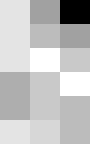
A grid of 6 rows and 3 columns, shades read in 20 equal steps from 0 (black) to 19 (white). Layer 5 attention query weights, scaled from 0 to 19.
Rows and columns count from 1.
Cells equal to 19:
2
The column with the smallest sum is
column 3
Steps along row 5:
up down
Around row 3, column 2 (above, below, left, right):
14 15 17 15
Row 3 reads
17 19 15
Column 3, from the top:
0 12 15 19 14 14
